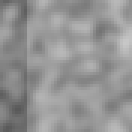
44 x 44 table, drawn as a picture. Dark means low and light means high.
There are no regular stripes. Overall the values sit about 60% of the way up the scale. A vertical seam about 20% of the way across splits the table, and the right part is higher. The bottom left is the ninth with the lowest average.
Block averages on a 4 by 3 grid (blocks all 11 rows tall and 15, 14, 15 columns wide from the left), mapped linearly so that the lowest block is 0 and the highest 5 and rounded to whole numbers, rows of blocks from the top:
244 | 255 | 143 | 044
